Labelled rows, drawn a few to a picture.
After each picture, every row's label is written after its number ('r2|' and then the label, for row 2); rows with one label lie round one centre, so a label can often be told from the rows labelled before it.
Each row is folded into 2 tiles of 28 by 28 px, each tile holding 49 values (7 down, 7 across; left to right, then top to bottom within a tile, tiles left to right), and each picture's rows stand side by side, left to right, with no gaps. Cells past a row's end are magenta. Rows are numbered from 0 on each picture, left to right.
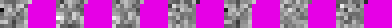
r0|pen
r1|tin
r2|tin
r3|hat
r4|pen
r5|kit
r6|hat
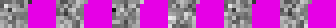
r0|hat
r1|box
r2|pen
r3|tin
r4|hat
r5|box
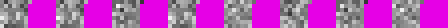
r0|tin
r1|tin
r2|hat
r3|tin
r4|kit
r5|box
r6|hat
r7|kit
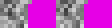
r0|box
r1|box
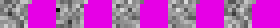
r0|box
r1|pen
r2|kit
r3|kit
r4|box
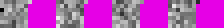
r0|pen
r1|tin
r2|box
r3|hat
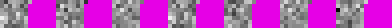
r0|tin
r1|hat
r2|kit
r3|tin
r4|box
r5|kit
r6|pen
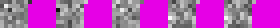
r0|hat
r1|pen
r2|kit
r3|tin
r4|tin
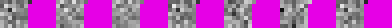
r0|hat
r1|kit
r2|kit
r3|hat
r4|box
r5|pen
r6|hat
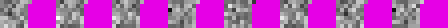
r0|box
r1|tin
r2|tin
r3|pen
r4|hat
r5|tin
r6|box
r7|pen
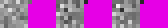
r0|kit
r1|hat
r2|hat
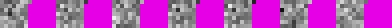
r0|box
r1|hat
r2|tin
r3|hat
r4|hat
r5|pen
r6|kit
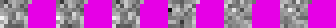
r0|tin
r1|tin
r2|tin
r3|pen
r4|kit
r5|kit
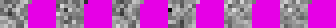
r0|box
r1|hat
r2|box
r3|pen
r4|kit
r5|kit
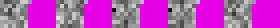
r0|box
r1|tin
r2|pen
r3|pen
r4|box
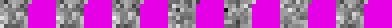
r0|tin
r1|tin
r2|tin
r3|hat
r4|pen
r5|kit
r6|tin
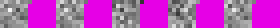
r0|kit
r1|kit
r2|hat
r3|box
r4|kit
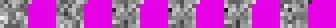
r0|tin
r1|box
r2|pen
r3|pen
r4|pen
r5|hat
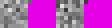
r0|kit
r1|hat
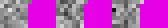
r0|kit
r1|box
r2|pen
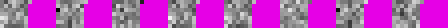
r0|tin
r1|pen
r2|hat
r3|tin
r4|tin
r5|kit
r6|pen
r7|box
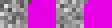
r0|hat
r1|kit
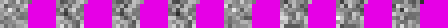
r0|kit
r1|box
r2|box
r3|box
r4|kit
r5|tin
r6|tin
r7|hat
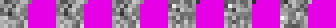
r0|box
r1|box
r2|box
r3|hat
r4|hat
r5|tin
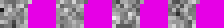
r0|pen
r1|kit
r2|tin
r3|box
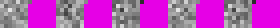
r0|kit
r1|box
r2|hat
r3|kit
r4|hat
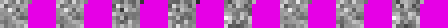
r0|kit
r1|kit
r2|hat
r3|hat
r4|tin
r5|kit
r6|kit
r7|tin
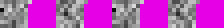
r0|pen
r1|box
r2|pen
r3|box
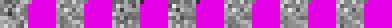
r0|box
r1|kit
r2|hat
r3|hat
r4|kit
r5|kit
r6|kit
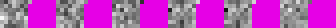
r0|tin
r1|box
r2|hat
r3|pen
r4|pen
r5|kit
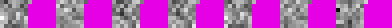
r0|tin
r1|kit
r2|box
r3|box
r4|tin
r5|kit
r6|pen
